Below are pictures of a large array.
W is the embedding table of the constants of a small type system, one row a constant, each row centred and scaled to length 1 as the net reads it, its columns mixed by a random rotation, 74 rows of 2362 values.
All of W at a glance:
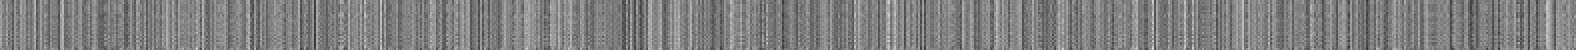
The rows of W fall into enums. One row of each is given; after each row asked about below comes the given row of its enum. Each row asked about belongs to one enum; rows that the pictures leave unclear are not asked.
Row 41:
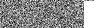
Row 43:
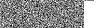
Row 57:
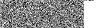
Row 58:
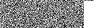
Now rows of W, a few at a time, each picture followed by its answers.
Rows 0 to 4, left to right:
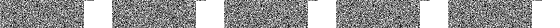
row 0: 43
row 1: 41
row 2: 58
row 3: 58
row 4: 43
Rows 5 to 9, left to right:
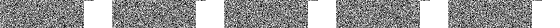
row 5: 58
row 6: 57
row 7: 43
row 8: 41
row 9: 43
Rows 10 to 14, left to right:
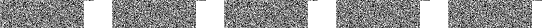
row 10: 57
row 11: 43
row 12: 57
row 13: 43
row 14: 43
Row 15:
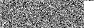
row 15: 57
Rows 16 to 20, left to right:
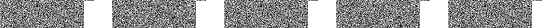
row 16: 43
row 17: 41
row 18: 43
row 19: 58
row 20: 43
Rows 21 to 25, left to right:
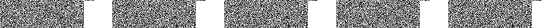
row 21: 41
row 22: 58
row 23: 58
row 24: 57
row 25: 58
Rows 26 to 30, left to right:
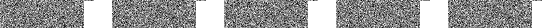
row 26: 58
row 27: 41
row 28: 57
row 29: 43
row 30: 41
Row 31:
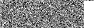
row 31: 57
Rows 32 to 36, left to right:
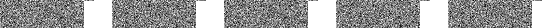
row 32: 41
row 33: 43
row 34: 41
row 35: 58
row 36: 43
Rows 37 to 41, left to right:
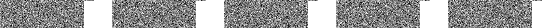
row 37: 43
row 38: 57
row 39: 58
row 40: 57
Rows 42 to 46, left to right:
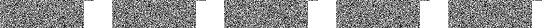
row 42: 58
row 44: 41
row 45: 58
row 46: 43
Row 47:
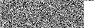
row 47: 57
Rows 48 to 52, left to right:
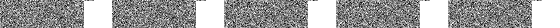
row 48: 41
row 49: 41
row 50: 57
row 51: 57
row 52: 57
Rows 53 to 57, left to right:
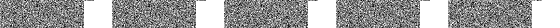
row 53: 43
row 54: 43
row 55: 58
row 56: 43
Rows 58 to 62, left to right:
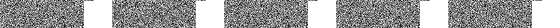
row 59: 57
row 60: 58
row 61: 58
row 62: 43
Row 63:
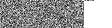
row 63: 41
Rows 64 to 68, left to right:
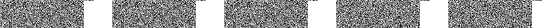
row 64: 57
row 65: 57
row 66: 57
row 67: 58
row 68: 43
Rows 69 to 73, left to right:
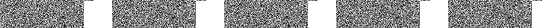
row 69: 58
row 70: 41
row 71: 58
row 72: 41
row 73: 41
